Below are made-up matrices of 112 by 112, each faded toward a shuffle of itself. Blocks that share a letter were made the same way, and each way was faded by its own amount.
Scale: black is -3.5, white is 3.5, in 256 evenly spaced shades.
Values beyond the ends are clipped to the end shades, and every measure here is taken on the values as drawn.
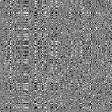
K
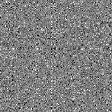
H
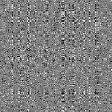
K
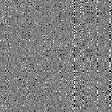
K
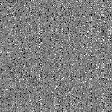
H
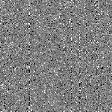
H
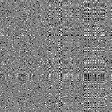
K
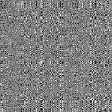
K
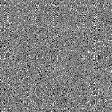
H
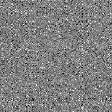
H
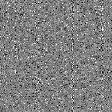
H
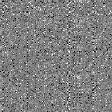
H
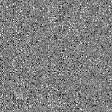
H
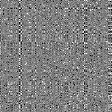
K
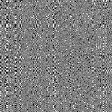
K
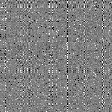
K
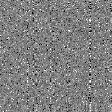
H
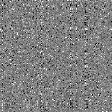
H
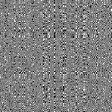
K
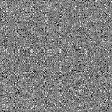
H
